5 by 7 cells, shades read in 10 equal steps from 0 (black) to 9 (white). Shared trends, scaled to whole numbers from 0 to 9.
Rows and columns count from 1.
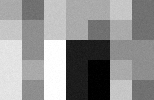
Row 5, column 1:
8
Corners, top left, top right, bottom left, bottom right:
6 4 8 4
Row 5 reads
8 5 9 1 0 7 4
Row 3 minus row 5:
0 0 0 0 1 -2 1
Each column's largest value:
8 6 9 6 6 7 5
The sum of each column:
37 25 41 15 11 31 22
